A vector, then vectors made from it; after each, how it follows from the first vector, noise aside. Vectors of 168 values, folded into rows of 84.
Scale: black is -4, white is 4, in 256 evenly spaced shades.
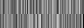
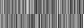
sign-scrambled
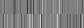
partly zeroed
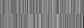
shrunk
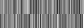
sign-scrambled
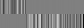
partly zeroed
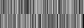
sign-scrambled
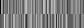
reversed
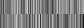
sign-scrambled
